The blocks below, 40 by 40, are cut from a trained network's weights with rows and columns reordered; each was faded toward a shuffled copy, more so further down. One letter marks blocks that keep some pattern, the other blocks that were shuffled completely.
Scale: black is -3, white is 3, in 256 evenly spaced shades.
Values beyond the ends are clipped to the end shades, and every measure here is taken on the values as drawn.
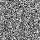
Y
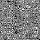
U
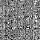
U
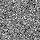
Y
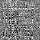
U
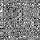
U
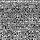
U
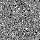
Y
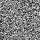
Y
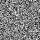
Y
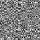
U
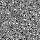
Y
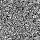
Y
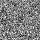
Y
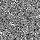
Y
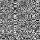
U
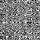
U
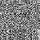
U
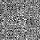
U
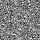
Y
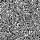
Y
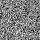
Y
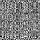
U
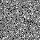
Y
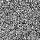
Y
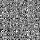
U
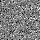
Y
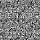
U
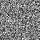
Y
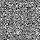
U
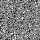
Y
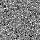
Y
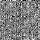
U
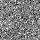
Y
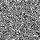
Y
